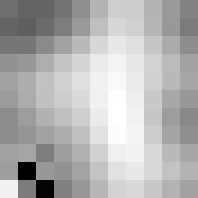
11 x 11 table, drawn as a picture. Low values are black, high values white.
Overall the values sit about 70% of the way up the scale. The centre is the ninth with the highest average. There are no regular stripes. No single row or column stands out from its neighbours. In the bottom left lies a patch that is rougher than the rest. Values change most from cell to cell in the bottom left.
